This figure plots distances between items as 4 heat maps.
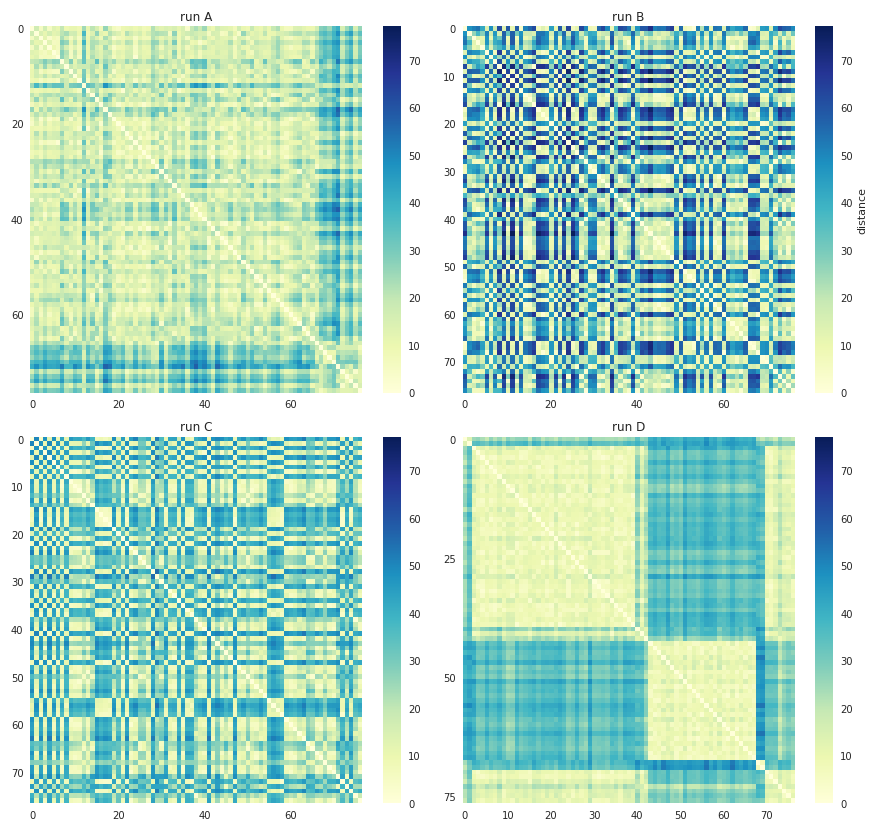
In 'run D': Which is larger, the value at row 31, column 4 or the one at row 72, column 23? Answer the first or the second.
the second
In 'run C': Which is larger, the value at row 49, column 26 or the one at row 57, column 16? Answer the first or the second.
the first
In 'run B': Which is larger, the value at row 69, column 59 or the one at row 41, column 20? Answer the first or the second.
the second
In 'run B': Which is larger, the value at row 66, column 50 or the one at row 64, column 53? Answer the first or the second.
the first
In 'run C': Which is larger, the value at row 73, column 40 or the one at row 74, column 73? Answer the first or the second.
the second
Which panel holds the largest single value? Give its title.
run B
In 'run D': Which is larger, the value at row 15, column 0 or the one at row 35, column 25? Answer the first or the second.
the first
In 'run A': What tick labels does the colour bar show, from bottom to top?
0, 10, 20, 30, 40, 50, 60, 70
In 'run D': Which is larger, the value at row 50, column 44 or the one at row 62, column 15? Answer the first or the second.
the second
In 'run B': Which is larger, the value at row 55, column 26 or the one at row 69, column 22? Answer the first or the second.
the second
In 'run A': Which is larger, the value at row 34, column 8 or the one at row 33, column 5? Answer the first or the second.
the second
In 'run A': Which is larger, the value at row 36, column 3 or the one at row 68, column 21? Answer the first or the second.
the second
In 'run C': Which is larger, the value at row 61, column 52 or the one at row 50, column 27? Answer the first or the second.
the second
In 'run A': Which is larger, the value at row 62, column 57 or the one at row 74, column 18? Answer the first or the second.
the second
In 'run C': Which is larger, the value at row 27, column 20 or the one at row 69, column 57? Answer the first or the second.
the second
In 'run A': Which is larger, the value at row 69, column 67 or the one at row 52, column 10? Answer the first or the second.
the first
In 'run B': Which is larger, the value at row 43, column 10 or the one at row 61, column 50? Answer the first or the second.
the first
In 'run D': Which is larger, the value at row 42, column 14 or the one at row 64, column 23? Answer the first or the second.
the second
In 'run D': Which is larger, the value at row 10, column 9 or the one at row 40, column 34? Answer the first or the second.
the second
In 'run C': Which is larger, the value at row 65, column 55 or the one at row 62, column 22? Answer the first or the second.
the second
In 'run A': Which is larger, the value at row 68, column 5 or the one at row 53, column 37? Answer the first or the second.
the first
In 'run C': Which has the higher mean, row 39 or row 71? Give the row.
71
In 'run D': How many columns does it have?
77
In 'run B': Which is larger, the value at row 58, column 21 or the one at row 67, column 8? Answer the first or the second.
the second
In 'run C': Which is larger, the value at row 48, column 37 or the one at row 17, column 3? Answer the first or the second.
the second
